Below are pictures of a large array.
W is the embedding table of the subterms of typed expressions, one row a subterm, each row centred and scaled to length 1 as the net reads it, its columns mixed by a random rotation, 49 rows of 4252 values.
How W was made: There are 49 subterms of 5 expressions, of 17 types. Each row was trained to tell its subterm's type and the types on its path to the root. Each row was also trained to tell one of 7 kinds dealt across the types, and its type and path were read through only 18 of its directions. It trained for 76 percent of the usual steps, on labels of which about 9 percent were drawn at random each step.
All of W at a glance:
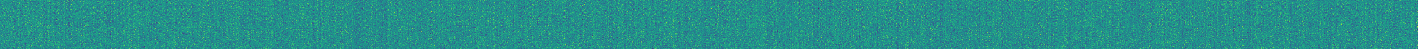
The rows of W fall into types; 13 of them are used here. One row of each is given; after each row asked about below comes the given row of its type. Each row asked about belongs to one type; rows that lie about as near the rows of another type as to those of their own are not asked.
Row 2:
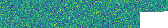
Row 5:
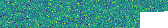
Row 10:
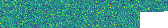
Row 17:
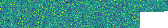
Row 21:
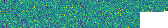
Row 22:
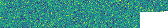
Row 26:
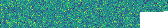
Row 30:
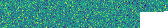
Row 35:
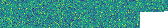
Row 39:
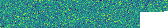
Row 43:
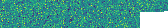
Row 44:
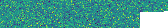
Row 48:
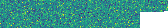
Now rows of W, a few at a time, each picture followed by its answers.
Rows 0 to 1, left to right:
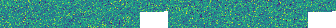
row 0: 26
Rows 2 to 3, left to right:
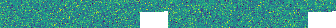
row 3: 43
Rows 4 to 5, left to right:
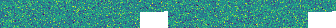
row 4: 30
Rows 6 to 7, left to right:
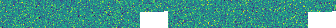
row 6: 21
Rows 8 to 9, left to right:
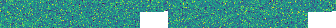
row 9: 30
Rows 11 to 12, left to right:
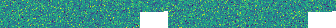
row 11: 44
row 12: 2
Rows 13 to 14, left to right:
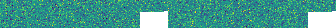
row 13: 2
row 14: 43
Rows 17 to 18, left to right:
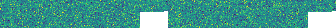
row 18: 35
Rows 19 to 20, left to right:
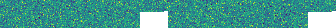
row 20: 17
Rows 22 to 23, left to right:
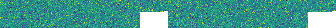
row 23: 26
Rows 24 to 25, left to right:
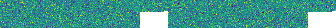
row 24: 21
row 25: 10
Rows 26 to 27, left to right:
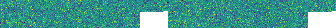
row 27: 43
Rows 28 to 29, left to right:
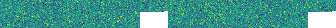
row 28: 39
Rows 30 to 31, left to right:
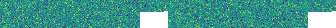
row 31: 35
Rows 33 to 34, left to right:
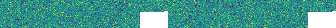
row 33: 17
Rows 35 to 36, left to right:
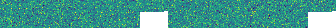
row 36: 44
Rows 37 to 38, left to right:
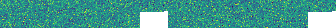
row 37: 26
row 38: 44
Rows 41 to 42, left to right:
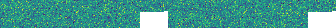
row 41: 30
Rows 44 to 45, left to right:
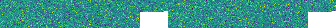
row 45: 2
